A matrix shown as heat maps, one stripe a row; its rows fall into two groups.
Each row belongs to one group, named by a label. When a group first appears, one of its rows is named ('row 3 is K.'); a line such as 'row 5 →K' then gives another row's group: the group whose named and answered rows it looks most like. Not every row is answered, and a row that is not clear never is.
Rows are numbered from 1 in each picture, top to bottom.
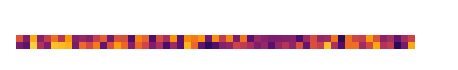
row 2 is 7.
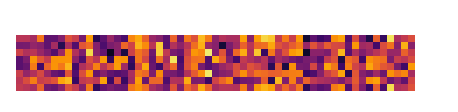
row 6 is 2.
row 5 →7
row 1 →2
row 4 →7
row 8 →2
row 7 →7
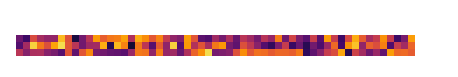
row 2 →7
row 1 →7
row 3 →2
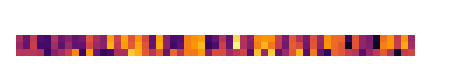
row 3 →2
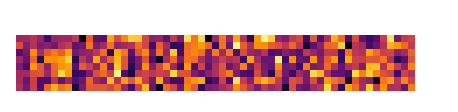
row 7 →2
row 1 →2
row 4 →7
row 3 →7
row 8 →7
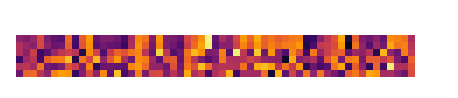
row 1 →2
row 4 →7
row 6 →7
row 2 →2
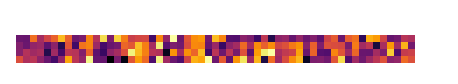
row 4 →2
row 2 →2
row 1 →7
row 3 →2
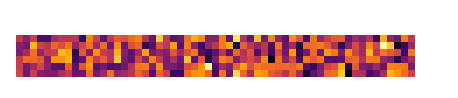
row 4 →7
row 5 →2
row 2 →7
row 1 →2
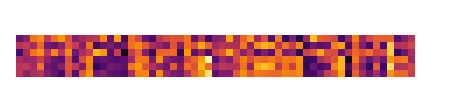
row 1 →7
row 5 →2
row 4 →2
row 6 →2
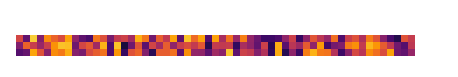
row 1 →7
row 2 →7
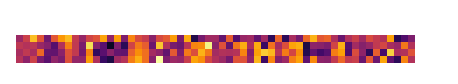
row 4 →2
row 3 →2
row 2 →2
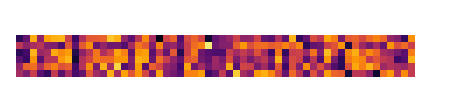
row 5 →7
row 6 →2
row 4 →7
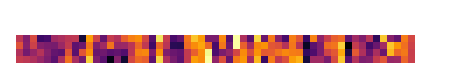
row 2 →2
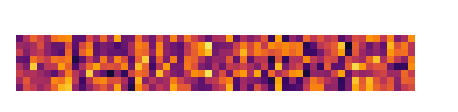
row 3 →2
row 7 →7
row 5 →7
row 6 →2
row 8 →7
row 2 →2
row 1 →7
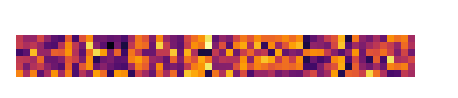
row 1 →2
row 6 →7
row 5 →2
